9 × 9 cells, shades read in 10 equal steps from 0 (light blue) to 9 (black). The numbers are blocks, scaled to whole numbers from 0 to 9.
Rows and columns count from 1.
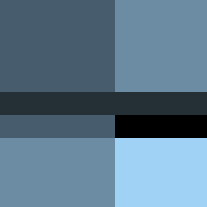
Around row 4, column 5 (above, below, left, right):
5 7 5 3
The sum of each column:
41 41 41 41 41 28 28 28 28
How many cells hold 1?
0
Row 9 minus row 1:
-2 -2 -2 -2 -2 -3 -3 -3 -3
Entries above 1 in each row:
9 9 9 9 9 9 5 5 5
